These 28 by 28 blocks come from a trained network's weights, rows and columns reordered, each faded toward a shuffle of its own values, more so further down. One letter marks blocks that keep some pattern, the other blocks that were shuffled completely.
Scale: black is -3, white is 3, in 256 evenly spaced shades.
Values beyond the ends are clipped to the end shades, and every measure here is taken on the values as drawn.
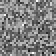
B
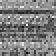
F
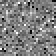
B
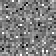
B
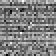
F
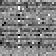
F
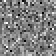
B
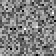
B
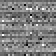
F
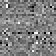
F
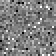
B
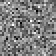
B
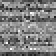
F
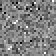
B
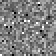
B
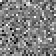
B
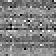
F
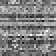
F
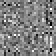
F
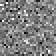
B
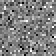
B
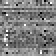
F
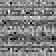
F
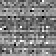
F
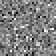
B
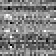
F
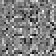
F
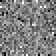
B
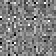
F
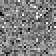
B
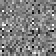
F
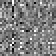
F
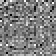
F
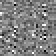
F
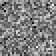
B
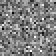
B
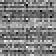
F
